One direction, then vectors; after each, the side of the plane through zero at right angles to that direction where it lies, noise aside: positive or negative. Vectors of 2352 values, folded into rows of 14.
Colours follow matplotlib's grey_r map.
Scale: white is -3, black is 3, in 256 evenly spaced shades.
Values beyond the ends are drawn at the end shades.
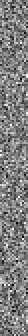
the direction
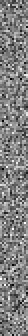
positive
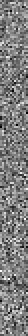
negative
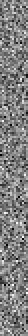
negative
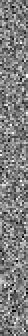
positive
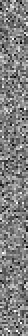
negative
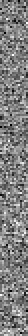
negative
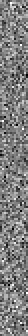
negative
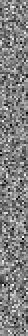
negative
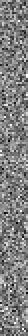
positive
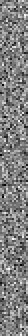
negative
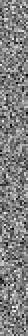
negative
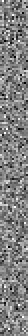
positive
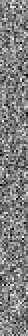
negative
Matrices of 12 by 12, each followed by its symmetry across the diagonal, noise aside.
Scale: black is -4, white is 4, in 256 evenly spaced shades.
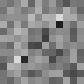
symmetric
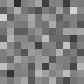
antisymmetric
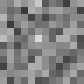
symmetric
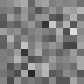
antisymmetric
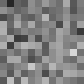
neither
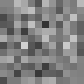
antisymmetric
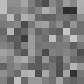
neither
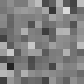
antisymmetric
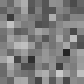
neither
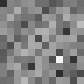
symmetric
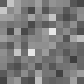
symmetric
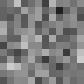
neither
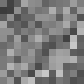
symmetric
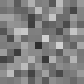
antisymmetric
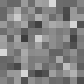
symmetric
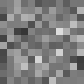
neither
